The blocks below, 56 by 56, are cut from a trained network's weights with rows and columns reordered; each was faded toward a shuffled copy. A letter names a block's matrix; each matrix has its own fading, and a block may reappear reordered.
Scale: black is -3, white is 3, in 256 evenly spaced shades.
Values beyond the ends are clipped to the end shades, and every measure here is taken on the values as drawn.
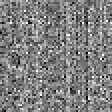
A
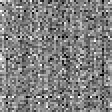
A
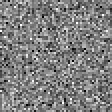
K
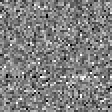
K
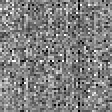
A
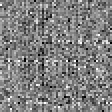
A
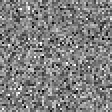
K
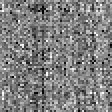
A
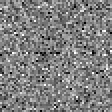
K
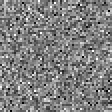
K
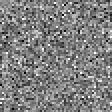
K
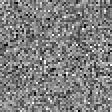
K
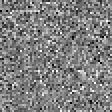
K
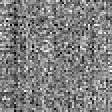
A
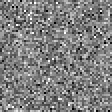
K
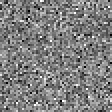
K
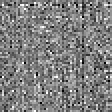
A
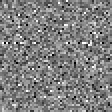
K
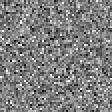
K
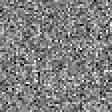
K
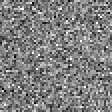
K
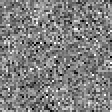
K
